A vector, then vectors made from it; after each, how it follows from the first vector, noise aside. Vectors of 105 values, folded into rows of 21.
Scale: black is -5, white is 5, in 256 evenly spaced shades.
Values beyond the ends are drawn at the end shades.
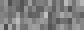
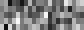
scaled up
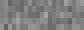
shrunk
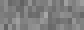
shrunk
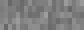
shrunk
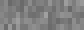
shrunk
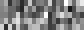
scaled up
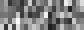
scaled up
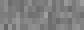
shrunk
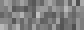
reversed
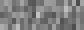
reversed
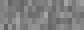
shrunk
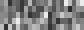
scaled up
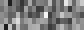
scaled up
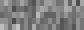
reversed
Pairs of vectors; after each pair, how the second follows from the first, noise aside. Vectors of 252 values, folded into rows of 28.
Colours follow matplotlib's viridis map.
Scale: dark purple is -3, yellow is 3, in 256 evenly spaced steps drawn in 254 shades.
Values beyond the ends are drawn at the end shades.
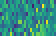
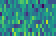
sign-scrambled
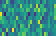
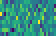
sign-scrambled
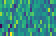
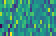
copied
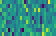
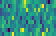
sign-scrambled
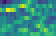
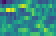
copied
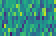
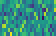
sign-scrambled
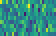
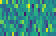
copied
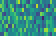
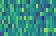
copied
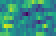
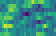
copied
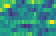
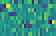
sign-scrambled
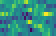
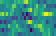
copied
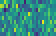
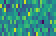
sign-scrambled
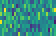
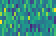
copied
